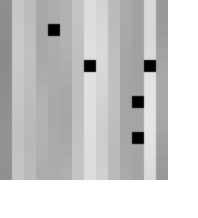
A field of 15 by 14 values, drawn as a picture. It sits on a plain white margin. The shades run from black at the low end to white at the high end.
There is no overall slope. Values change most from cell to cell in the middle right. The values are skewed, with a long tail toward low values. Overall the values sit about 70% of the way up the scale. There are five isolated cells, each far lower than the cells round it.
